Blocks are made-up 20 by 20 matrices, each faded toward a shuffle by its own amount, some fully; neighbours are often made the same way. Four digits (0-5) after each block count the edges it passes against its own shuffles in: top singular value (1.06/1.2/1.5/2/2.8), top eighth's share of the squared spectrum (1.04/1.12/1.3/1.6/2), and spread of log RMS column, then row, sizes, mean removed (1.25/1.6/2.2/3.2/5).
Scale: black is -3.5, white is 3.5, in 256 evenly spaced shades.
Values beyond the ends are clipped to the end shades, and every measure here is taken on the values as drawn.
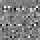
1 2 0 2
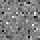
1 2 0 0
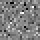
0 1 0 0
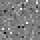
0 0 0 0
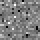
0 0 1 0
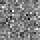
0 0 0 0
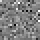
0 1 0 0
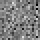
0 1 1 0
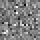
0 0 0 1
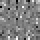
3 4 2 1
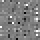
2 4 1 0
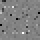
0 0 0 0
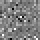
2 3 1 1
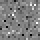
0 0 0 0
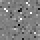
0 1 0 0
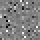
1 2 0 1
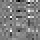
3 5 2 2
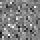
0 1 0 0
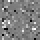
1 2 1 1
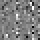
3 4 2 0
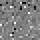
1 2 1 0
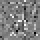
2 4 1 0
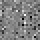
1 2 1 0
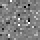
1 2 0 0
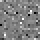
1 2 0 0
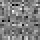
3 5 2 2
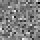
0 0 0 1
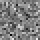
0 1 0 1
